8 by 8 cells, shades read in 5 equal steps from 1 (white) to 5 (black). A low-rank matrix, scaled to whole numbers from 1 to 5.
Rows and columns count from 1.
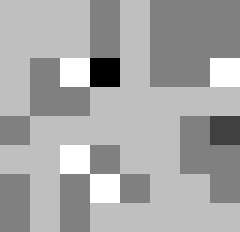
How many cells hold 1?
4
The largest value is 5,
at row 3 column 4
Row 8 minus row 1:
1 0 1 -1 0 -1 -1 -1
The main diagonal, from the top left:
2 2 1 2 2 2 2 2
